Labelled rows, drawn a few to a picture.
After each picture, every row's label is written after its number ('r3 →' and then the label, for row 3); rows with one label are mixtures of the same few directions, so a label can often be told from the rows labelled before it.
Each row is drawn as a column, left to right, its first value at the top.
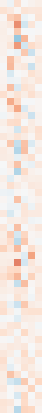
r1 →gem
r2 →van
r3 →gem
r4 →gem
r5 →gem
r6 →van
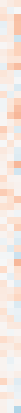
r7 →van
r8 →gem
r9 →gem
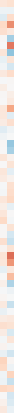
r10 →van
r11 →gem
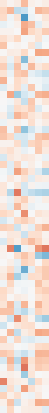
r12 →van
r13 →gem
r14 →gem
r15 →van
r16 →van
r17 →gem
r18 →gem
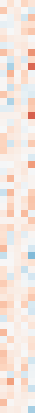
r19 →gem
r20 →van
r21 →van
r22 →van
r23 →gem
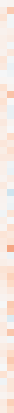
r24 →van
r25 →gem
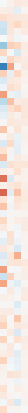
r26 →van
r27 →van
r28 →gem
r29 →gem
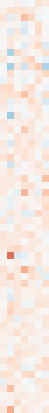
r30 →van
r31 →gem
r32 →gem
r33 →van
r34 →van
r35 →van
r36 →van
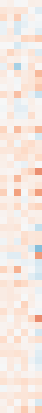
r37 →van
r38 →gem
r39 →van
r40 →gem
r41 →gem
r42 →gem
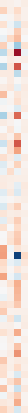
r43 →gem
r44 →gem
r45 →gem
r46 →gem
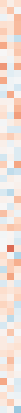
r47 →van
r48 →gem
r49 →gem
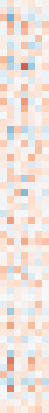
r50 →van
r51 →van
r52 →van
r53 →van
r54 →van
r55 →gem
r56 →van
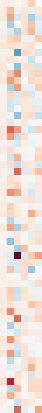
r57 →van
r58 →van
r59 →gem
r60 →gem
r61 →van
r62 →gem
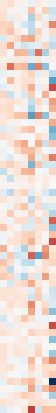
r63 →gem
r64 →van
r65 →gem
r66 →gem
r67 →gem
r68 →gem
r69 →gem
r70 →van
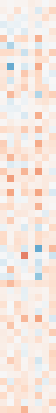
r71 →gem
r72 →van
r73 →gem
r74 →gem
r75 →van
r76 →gem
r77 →van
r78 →gem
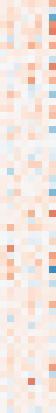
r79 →gem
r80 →gem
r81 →van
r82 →van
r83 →van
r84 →gem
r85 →van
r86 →van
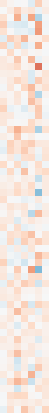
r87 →gem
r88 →gem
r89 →van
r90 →gem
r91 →van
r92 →van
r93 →gem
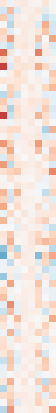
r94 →gem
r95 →gem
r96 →gem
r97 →van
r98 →van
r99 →gem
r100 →van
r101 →gem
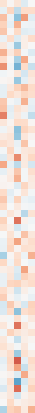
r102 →gem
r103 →gem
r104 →van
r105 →van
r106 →gem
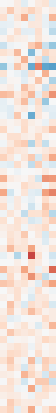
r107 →van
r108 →gem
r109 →gem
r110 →van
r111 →gem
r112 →van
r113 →van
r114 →van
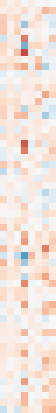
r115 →gem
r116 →van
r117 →gem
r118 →gem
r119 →gem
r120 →van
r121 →gem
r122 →gem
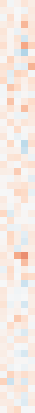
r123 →van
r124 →van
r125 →gem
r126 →gem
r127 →van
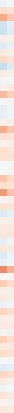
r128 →van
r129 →van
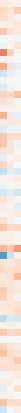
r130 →gem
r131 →gem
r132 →gem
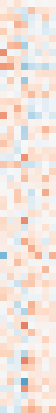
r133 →gem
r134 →van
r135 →gem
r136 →van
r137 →gem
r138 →gem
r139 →van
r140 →gem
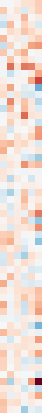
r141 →gem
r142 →van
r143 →gem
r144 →gem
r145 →van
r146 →van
